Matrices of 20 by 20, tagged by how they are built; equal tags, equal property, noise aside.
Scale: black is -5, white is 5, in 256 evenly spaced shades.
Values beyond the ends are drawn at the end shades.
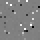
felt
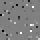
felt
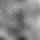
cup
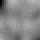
cup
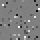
felt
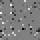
felt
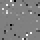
felt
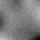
cup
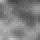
cup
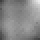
cup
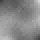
cup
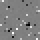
felt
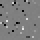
felt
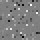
felt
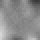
cup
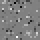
felt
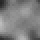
cup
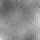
cup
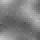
cup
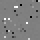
felt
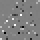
felt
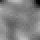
cup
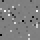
felt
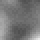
cup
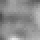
cup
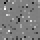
felt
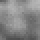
cup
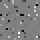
felt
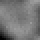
cup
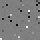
felt
